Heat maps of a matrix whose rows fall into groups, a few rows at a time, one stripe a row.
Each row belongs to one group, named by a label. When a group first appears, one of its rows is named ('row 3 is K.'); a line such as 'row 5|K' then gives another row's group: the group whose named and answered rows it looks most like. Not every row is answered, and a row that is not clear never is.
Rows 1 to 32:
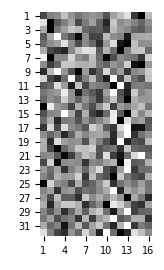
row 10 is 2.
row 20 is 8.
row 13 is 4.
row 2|2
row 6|8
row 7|2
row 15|4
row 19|2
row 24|2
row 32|8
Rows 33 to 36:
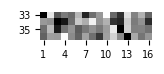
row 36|4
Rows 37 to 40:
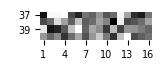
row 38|2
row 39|8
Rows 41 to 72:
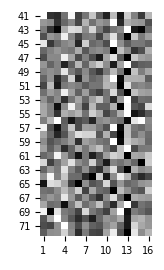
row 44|4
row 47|4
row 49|4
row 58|8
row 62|2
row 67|4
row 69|2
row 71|4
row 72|4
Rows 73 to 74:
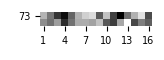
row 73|8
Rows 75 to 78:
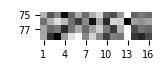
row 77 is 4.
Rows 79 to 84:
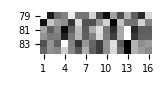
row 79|2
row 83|4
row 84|4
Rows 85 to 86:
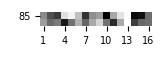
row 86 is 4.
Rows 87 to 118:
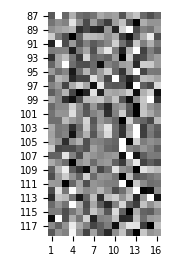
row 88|4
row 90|8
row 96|8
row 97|2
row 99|8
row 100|4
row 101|4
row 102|2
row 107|2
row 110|2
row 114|4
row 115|8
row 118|4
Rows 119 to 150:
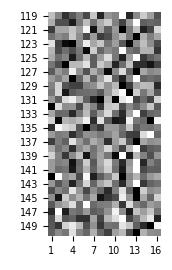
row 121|2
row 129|8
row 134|2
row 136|8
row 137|4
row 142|2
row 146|2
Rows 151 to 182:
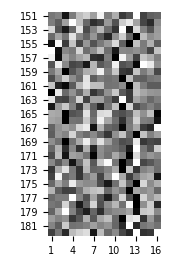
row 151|8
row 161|8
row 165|8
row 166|8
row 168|4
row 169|8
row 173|2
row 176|8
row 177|4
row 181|2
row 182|2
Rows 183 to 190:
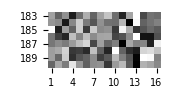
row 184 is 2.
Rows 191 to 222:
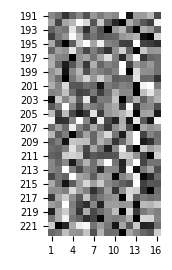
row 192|2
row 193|4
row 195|8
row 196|4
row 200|8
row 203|2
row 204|2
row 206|2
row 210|4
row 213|2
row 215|8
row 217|2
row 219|2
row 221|8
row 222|2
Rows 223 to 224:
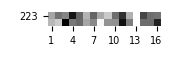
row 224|8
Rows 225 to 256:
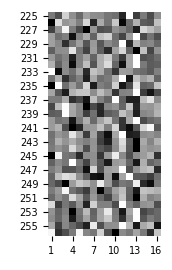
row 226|2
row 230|4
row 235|2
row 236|8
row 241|8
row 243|4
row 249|8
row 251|4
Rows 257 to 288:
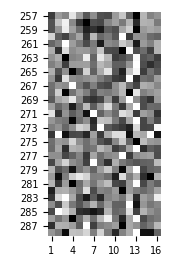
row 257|4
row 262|2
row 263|8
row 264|8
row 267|4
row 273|2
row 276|8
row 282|2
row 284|2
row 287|2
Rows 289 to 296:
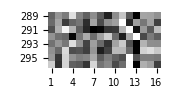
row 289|4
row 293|4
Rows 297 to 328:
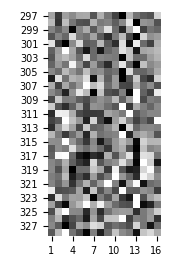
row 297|2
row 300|4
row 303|2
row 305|2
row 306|2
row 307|8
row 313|2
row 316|4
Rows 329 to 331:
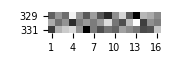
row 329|4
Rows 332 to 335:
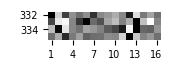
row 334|2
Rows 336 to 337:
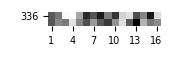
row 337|4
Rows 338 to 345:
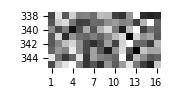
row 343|4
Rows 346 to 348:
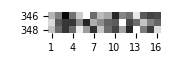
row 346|8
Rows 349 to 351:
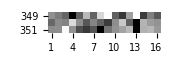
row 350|4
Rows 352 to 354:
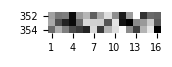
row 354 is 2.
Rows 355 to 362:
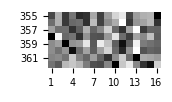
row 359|8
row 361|4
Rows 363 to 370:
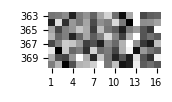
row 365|2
